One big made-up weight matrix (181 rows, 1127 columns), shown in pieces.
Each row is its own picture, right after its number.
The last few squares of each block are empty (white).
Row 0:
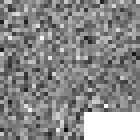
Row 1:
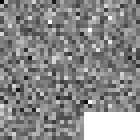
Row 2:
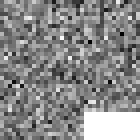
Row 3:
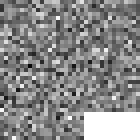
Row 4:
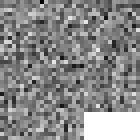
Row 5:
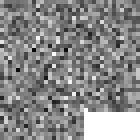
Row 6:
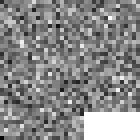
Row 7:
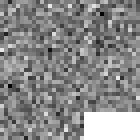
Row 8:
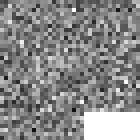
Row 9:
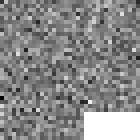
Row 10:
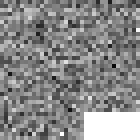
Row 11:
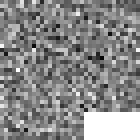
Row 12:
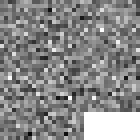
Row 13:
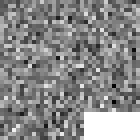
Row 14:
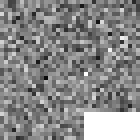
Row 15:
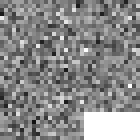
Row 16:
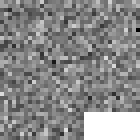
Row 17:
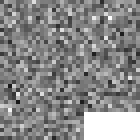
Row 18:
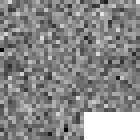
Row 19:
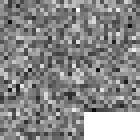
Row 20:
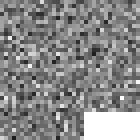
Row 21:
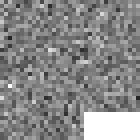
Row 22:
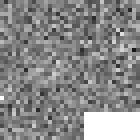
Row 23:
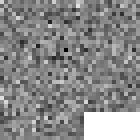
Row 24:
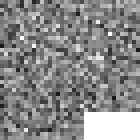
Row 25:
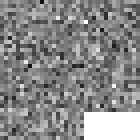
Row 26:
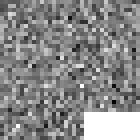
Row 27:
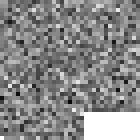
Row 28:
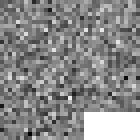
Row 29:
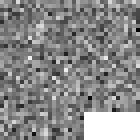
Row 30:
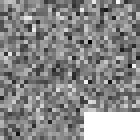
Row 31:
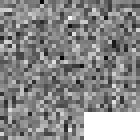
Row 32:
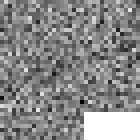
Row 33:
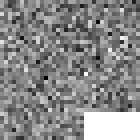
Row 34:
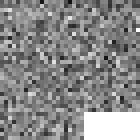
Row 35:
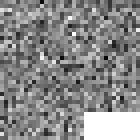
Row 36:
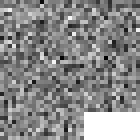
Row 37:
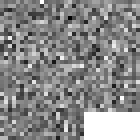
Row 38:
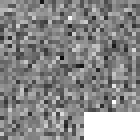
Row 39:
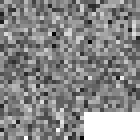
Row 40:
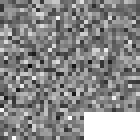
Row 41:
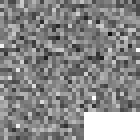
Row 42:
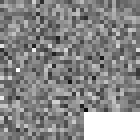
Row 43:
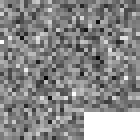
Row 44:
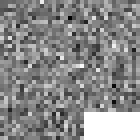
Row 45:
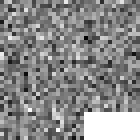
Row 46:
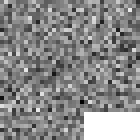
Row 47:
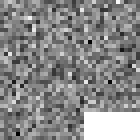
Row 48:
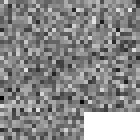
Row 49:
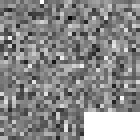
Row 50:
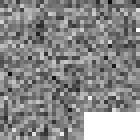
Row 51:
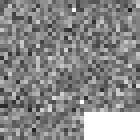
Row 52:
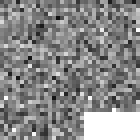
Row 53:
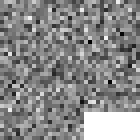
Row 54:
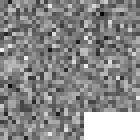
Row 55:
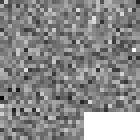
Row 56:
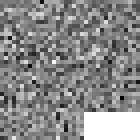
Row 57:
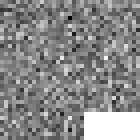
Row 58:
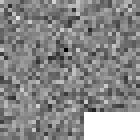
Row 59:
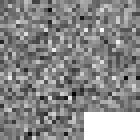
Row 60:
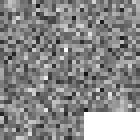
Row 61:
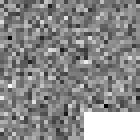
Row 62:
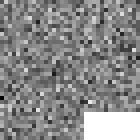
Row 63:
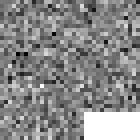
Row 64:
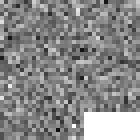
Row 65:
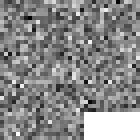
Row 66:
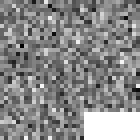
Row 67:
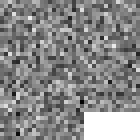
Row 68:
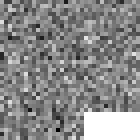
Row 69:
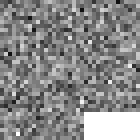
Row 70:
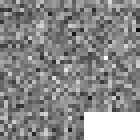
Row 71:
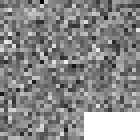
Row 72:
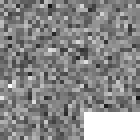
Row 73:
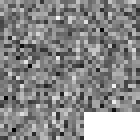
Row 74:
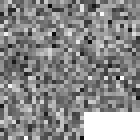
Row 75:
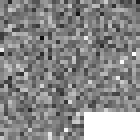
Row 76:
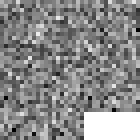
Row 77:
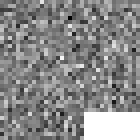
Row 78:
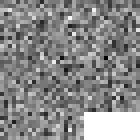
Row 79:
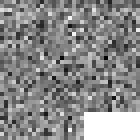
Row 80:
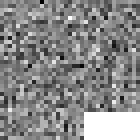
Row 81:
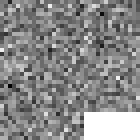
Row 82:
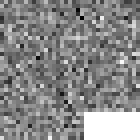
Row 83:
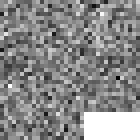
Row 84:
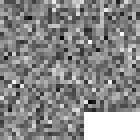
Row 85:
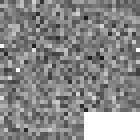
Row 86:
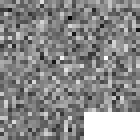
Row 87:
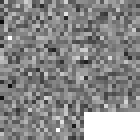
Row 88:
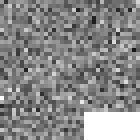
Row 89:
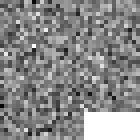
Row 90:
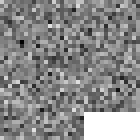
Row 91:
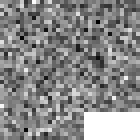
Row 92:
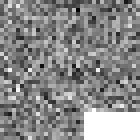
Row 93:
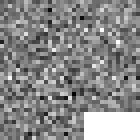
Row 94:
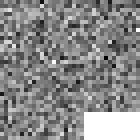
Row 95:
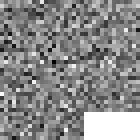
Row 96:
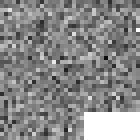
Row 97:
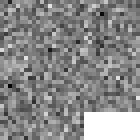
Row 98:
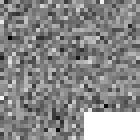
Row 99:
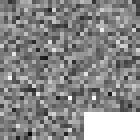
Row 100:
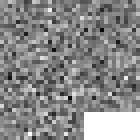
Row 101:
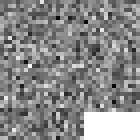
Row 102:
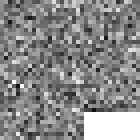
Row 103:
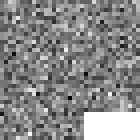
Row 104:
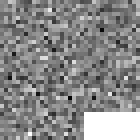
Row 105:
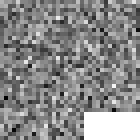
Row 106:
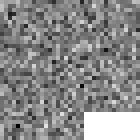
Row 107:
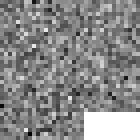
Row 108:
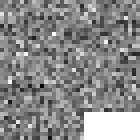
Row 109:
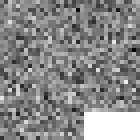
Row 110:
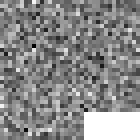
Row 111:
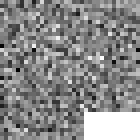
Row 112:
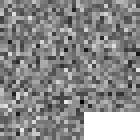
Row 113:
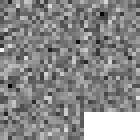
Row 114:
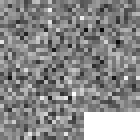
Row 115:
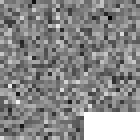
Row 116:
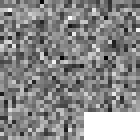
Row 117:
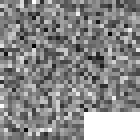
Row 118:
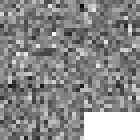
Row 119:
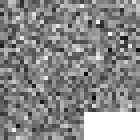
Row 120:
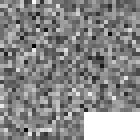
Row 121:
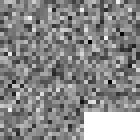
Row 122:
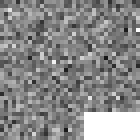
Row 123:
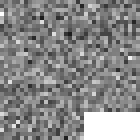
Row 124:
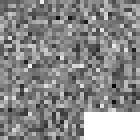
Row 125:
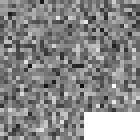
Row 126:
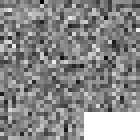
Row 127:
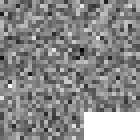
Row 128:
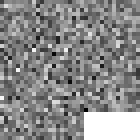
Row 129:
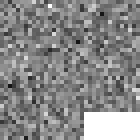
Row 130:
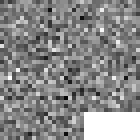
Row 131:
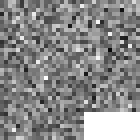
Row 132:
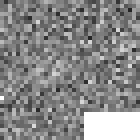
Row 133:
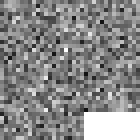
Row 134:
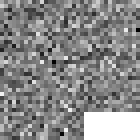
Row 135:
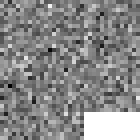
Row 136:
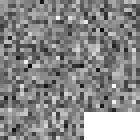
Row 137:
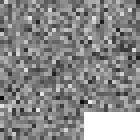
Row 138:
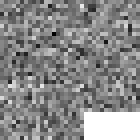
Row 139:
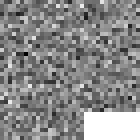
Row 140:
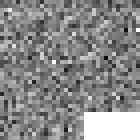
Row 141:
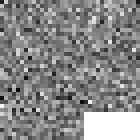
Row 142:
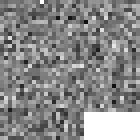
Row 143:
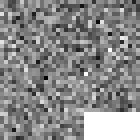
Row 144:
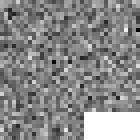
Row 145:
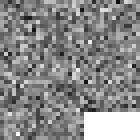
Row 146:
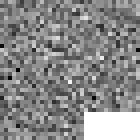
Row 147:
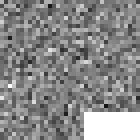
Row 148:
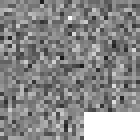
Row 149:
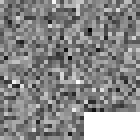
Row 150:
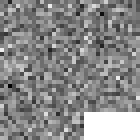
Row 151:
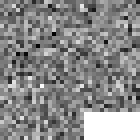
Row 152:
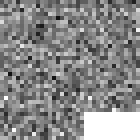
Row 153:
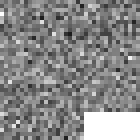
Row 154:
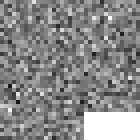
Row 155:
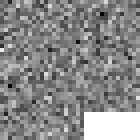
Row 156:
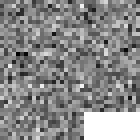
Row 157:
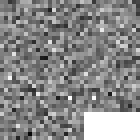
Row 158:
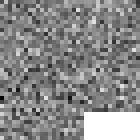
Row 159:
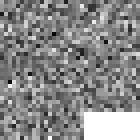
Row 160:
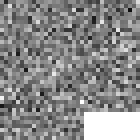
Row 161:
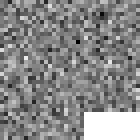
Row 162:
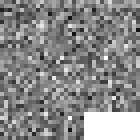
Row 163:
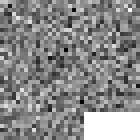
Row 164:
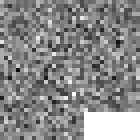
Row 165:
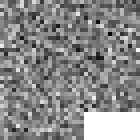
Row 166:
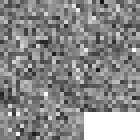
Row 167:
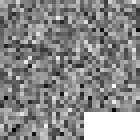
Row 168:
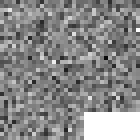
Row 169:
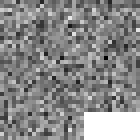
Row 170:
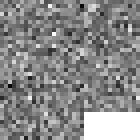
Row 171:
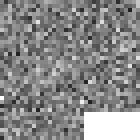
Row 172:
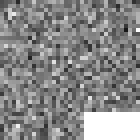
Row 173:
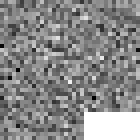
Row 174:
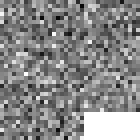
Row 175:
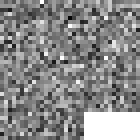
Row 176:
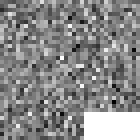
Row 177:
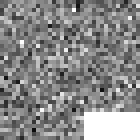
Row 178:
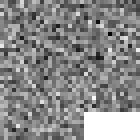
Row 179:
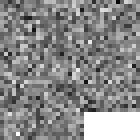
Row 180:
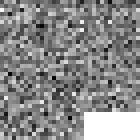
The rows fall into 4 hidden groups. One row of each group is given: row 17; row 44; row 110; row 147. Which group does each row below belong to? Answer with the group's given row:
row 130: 110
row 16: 44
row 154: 17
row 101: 44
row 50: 44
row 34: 44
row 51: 17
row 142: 44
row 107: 110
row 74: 147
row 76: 44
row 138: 147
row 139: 147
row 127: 147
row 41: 110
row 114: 110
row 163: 17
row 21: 147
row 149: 17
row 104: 110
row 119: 110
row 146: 110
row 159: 147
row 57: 44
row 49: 44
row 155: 147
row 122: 44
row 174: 147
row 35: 44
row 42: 110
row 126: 44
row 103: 110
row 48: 17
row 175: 44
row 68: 147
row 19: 17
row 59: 110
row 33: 110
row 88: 17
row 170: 147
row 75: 147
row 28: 110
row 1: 17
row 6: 17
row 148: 44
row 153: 147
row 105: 44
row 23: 17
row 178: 110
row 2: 17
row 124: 44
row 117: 110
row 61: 147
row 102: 17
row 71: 44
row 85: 110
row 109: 17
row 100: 110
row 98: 147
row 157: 110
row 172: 44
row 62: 17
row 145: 17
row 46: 17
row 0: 147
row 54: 147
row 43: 110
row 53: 17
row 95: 44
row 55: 17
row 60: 110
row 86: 44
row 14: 110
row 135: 147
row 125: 44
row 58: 17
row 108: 147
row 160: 17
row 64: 147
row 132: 17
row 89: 110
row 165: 110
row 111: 110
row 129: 147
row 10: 44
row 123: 147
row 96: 44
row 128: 110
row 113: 147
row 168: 44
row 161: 147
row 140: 44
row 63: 147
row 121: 17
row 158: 17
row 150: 147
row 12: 110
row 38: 44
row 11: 110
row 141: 17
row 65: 17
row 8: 17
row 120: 110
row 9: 17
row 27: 17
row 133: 110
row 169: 44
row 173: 110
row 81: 147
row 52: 44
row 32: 17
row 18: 147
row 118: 147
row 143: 110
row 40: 44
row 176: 44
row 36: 44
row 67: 17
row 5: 110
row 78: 44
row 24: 110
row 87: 147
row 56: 44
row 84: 17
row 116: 44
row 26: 44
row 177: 17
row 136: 44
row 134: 44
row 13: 44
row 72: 147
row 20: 44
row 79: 44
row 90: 17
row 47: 17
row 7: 147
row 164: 110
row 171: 17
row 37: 44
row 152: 44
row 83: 147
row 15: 17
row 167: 44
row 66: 147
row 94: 44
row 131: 110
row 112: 17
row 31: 44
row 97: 147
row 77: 44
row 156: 147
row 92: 17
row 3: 44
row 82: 147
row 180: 44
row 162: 44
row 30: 17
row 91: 110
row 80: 44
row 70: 44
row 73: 44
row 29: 44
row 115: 17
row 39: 147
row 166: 17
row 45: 147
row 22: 17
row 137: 17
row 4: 44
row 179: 17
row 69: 17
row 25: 44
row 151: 147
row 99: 110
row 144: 44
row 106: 44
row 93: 110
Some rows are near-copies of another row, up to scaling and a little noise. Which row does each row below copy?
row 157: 99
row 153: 123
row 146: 173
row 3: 40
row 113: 155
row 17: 154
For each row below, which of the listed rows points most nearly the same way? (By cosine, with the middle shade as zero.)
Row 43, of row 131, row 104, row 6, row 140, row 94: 104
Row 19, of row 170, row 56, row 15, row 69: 69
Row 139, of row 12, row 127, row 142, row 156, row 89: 156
